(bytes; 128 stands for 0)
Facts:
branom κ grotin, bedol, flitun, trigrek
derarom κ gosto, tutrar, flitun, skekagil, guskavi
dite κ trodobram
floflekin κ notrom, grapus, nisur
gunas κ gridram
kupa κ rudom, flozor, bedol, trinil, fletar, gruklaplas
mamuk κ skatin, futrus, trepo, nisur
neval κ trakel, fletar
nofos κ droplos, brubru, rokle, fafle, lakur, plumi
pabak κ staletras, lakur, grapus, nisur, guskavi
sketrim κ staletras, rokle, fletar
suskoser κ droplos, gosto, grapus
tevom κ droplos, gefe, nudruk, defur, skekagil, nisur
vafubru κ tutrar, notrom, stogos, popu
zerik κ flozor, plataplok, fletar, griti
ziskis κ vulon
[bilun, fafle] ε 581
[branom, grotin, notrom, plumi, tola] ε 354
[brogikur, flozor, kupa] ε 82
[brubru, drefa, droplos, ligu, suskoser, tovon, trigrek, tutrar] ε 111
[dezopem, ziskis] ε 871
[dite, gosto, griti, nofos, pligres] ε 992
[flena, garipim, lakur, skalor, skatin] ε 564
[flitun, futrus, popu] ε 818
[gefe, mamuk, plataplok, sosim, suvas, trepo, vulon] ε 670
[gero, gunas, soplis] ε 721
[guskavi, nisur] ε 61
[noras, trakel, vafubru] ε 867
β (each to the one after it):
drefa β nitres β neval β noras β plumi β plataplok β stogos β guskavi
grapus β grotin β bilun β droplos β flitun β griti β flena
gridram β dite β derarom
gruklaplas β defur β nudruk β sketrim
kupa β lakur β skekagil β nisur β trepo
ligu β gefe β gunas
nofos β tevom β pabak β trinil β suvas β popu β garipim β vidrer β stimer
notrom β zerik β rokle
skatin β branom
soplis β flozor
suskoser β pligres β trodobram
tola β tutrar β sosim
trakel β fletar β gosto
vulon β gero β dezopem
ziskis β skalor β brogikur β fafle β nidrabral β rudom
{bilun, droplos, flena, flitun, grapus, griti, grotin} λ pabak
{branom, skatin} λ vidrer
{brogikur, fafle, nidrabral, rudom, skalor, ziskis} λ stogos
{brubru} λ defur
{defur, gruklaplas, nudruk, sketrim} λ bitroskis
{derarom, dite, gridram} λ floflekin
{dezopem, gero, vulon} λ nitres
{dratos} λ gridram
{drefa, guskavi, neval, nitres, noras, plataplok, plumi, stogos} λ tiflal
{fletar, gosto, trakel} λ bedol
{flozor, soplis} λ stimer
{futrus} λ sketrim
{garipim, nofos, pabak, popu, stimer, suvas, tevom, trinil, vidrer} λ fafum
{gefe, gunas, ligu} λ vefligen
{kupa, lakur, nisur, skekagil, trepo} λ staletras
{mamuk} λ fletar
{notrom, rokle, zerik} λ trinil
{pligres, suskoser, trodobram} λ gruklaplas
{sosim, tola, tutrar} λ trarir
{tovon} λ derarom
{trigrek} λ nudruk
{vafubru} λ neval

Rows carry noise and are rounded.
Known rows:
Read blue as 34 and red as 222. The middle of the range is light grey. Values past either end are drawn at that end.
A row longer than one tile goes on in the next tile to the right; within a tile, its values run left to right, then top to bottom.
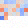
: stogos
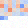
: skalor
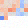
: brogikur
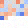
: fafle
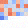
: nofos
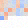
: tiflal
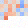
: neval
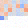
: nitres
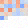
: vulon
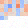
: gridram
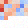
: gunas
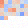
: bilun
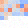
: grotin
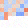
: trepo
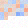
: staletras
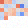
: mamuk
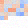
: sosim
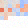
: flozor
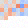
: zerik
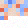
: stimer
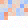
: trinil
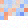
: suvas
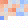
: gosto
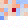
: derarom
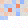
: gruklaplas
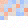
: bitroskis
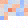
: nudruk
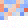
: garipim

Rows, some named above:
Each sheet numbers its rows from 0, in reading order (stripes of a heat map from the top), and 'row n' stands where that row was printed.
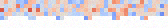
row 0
branom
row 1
soplis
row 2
tutrar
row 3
brogikur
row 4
pabak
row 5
bilun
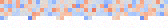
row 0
vulon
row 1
flitun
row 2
zerik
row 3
grotin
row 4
fletar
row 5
fafle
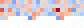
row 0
trakel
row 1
flitun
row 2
vafubru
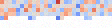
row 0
noras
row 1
skalor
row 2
droplos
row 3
tola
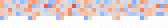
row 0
pligres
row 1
dite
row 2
floflekin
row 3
pligres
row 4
fletar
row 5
tevom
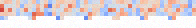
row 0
gero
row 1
sketrim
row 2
dezopem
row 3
nidrabral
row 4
kupa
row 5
brogikur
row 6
trodobram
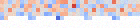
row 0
rokle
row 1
lakur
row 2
ziskis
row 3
notrom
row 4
grapus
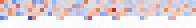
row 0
suskoser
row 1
guskavi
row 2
zerik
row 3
nisur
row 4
vafubru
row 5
dratos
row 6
futrus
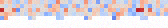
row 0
vafubru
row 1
gefe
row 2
skatin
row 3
tovon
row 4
plumi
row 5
soplis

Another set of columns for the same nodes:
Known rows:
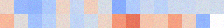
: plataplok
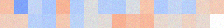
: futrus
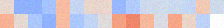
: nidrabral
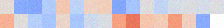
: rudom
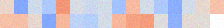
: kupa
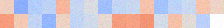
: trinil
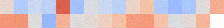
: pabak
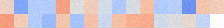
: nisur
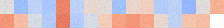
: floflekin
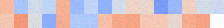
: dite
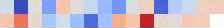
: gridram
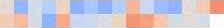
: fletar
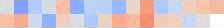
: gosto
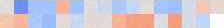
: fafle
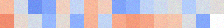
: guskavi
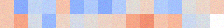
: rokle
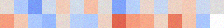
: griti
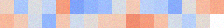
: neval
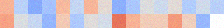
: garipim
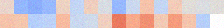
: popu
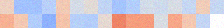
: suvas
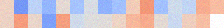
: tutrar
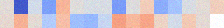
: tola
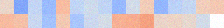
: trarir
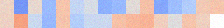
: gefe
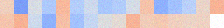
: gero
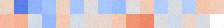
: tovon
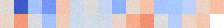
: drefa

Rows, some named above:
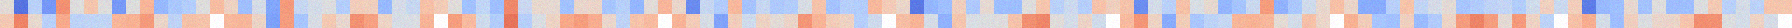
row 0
grapus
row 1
vafubru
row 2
floflekin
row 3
brogikur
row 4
tovon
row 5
grotin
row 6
plumi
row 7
tovon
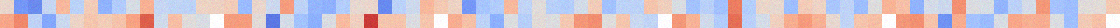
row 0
droplos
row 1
gunas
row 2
noras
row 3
floflekin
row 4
branom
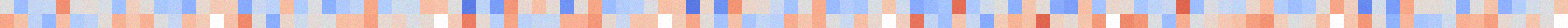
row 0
mamuk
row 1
bilun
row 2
grapus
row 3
skatin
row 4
nofos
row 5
pabak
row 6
soplis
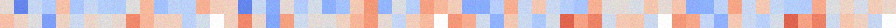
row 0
brogikur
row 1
tutrar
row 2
flitun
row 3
flitun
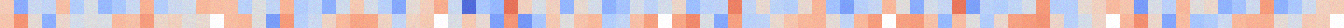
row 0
bilun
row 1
zerik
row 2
ziskis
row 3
tevom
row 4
derarom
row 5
grotin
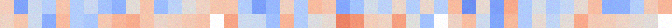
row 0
pligres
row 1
stogos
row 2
skalor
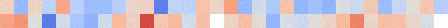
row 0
gunas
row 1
trodobram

